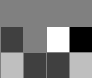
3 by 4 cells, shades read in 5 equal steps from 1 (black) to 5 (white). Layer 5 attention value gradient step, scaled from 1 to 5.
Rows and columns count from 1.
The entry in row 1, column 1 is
3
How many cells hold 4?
2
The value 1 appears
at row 2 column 4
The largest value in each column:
4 3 5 4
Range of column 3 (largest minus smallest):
3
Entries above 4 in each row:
0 1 0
